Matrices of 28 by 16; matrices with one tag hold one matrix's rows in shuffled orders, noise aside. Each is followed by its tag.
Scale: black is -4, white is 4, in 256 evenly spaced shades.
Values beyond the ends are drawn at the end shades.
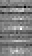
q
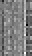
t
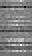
q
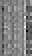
t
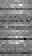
q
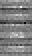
q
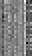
t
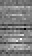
q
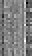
t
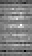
q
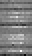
q
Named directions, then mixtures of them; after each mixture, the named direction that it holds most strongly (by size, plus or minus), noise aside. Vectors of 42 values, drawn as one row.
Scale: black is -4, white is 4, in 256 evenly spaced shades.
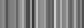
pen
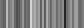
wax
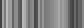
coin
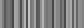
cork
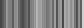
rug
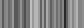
wax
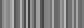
cork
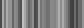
coin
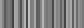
cork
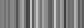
pen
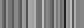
cork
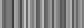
cork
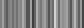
pen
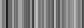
pen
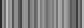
coin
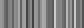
pen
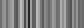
cork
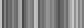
coin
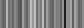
wax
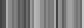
rug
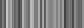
wax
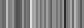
wax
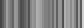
rug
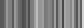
rug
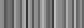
cork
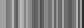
rug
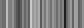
wax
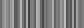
cork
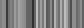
pen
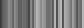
rug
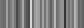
wax
